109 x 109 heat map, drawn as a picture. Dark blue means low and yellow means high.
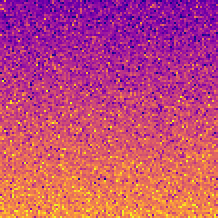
The values follow a bell shape. The field climbs toward the bottom. There are no regular stripes. No row or column stands out. The texture is fine-grained noise.
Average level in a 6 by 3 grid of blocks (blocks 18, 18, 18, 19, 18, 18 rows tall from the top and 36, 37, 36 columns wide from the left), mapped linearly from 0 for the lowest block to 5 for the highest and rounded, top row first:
000 / 111 / 222 / 333 / 444 / 555
